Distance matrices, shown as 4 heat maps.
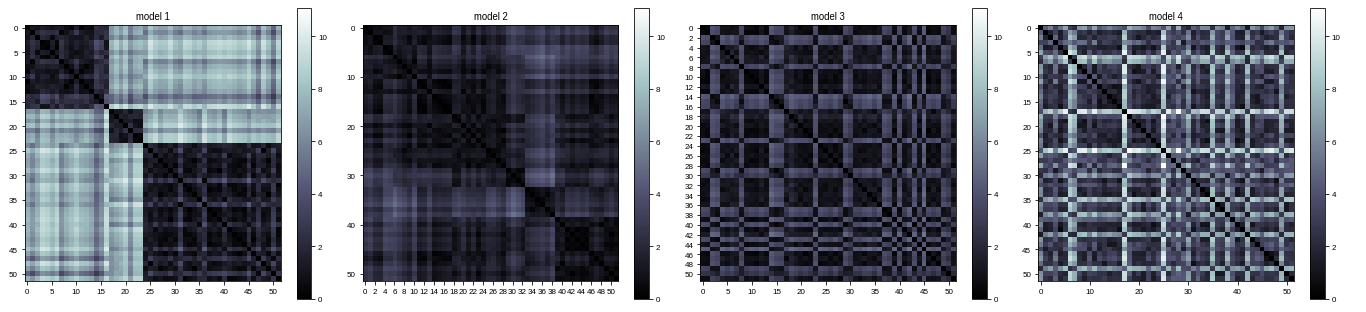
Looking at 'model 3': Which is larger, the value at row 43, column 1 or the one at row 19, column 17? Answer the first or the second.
the first
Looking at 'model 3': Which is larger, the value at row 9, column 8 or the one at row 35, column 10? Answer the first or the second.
the first
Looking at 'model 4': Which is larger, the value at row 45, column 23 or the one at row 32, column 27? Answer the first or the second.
the first
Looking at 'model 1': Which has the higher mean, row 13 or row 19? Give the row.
19
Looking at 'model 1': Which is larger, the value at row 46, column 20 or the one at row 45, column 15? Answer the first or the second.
the first
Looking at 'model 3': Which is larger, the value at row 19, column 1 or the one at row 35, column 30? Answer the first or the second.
the second
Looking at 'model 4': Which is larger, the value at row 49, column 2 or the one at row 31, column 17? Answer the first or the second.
the second
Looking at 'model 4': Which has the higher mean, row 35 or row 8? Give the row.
35
